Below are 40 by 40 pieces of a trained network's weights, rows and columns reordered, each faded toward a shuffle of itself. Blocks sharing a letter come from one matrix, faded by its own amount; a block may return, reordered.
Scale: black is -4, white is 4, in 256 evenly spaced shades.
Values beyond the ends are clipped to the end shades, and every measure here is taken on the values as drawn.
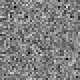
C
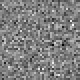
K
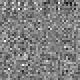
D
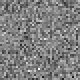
C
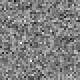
C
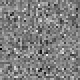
D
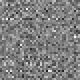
D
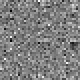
D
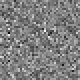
K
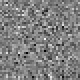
D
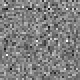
D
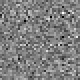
D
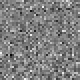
K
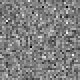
K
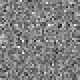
K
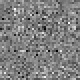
D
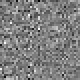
D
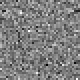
K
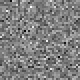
C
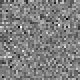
K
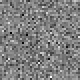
C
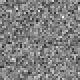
C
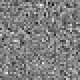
K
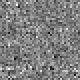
K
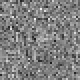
K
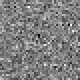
K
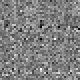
D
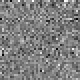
D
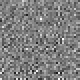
D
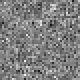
K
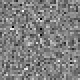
K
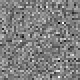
K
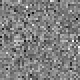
K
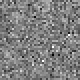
C
